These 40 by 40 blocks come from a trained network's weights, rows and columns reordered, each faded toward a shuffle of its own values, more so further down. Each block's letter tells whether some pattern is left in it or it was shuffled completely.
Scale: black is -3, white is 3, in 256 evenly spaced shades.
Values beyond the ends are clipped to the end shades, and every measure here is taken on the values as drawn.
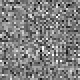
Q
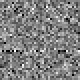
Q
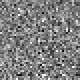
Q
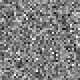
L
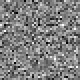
Q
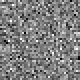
Q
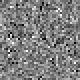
Q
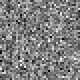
L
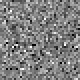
Q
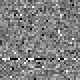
Q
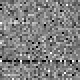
Q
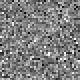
Q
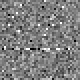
Q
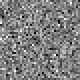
L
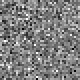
L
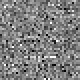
Q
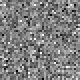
Q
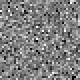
L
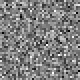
L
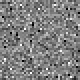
L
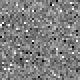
L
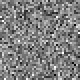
L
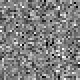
Q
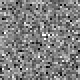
L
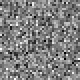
Q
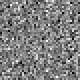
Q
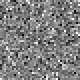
L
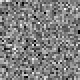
Q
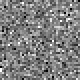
L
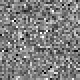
L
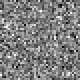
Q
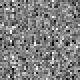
Q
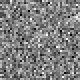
L
